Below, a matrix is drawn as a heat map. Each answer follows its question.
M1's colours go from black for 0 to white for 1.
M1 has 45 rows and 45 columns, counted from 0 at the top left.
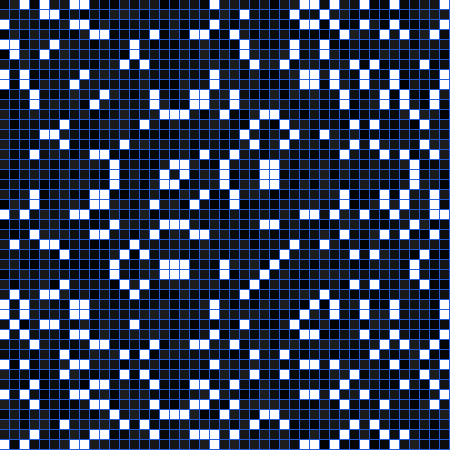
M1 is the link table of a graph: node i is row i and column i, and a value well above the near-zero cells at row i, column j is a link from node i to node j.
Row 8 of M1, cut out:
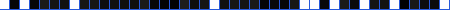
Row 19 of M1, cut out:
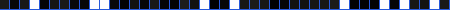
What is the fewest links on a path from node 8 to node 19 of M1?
3
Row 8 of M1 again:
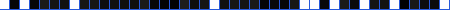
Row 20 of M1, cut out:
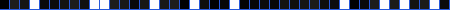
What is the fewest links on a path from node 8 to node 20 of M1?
3
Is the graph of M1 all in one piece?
no
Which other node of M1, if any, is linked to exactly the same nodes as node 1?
node 13
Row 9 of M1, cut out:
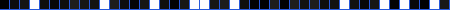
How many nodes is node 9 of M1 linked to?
10
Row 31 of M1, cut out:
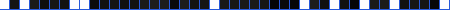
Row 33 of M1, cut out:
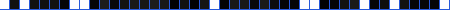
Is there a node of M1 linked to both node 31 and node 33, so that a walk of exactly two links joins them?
yes
